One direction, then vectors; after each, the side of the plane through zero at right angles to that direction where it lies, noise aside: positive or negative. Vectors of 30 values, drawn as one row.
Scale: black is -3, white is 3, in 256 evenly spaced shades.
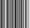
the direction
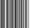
positive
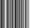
positive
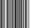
positive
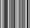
negative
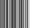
positive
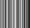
negative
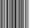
positive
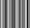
negative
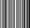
negative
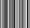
negative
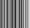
positive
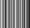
negative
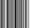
positive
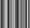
positive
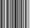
positive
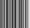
positive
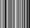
negative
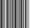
positive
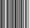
positive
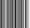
positive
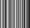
negative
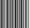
positive
